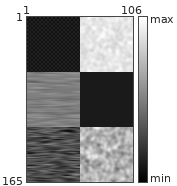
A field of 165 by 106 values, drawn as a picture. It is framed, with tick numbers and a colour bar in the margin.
It is made of 3 by 2 panels. Panel 1,1: very low, checkered, faint in contrast. Panel 1,2: very high, blotchy, faint in contrast. Panel 2,1: middling, streaked across, faint in contrast. Panel 2,2: very low, flat. Panel 3,1: low, streaked across. Panel 3,2: high, blotchy.
